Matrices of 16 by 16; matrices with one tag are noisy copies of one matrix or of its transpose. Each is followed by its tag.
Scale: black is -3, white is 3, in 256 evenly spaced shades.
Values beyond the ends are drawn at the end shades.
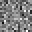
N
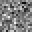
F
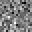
F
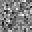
F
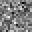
F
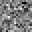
F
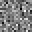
N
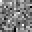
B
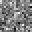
B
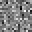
N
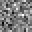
F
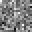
B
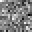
B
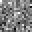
B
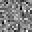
N
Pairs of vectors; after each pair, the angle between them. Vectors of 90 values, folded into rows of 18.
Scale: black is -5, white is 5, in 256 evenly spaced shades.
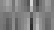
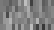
partly opposed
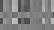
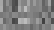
nearly opposite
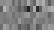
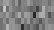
partly aligned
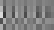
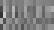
nearly opposite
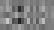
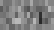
partly opposed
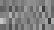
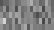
partly aligned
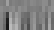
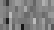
partly aligned
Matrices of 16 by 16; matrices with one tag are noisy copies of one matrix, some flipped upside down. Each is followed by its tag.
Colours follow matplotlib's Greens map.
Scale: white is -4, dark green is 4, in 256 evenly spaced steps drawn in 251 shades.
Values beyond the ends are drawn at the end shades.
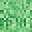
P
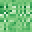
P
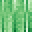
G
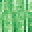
G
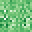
P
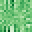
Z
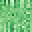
Z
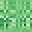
P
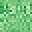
P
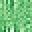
Z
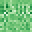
P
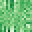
Z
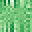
Z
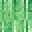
G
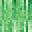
G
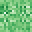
P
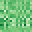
P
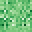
P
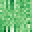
Z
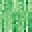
G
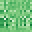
P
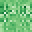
P
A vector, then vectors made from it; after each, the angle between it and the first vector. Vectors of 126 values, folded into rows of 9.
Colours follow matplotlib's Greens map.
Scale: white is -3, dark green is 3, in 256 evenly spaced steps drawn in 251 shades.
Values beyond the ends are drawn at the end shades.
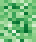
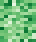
orthogonal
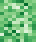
nearly opposite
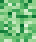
partly opposed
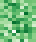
nearly parallel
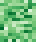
orthogonal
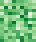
orthogonal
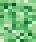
partly aligned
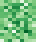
nearly parallel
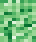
orthogonal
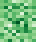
nearly parallel
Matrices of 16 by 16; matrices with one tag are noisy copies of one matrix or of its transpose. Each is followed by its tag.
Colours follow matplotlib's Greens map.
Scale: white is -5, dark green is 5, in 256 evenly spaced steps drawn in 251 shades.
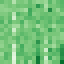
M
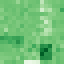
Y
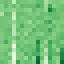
M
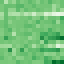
M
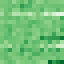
M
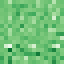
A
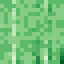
M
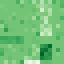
Y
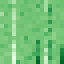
M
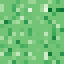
A
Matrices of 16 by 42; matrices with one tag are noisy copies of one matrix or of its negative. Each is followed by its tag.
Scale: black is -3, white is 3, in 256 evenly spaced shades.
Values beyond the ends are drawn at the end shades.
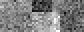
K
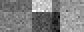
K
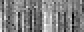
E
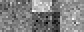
K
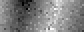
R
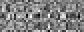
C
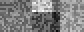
K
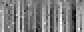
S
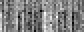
E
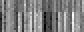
E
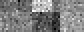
K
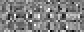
C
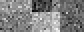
K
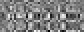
C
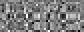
C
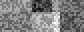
K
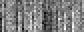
E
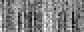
E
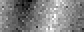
R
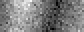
R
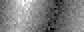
R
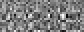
C
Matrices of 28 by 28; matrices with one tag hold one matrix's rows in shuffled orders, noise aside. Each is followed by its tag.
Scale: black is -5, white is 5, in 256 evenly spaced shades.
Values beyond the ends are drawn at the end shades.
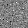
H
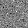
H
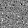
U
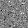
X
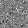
H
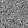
U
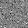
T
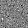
U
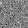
T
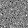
T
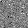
X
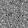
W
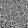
T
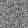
W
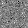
W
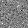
U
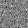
T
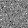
T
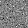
H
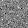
U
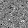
X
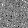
W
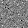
U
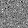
U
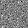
U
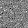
T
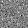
U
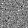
U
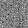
W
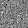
U
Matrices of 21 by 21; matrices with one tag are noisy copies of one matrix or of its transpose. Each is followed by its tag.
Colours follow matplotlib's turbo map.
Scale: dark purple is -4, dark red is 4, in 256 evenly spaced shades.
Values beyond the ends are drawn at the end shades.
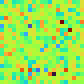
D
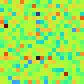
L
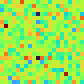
L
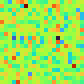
L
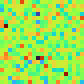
L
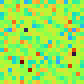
D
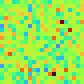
D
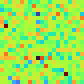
L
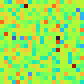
L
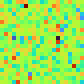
L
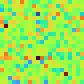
L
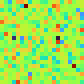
L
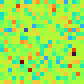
D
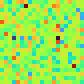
L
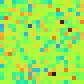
D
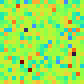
D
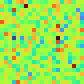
L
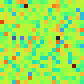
L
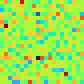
L
